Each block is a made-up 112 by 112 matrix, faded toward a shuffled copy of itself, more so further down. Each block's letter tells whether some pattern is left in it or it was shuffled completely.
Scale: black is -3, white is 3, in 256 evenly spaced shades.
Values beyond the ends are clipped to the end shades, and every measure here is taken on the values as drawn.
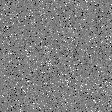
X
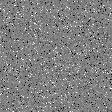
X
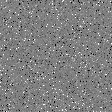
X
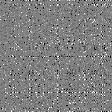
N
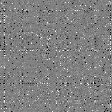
N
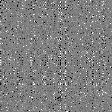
N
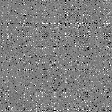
N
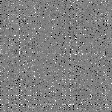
N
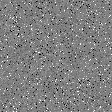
X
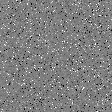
X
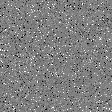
X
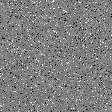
X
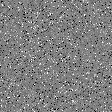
X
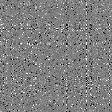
N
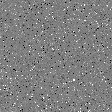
X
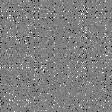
N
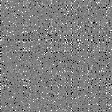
N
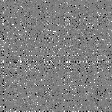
N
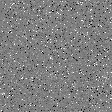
X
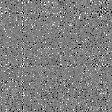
N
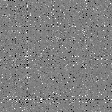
N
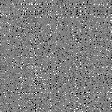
N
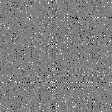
N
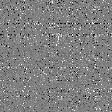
N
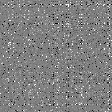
N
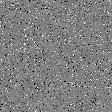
X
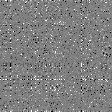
N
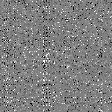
N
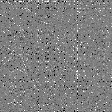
N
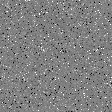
X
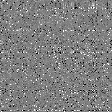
N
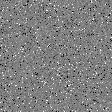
X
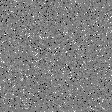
X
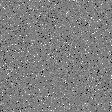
X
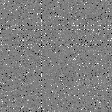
N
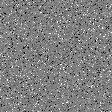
X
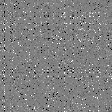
N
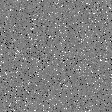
X
